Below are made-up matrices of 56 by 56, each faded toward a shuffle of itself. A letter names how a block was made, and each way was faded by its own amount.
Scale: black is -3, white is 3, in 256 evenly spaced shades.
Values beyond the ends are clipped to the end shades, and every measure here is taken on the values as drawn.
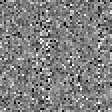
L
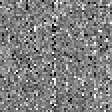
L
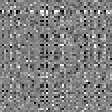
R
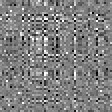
R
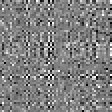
R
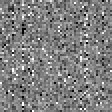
L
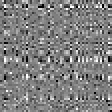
R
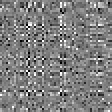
R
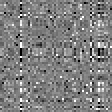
R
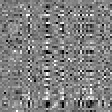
R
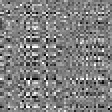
R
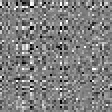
R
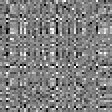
R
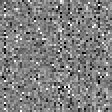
L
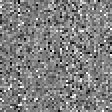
L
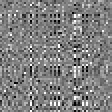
R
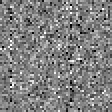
L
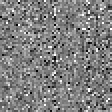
L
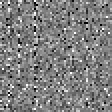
L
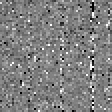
L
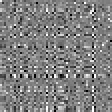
R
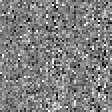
L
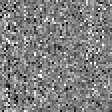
L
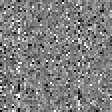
L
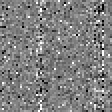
L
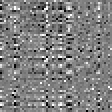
R
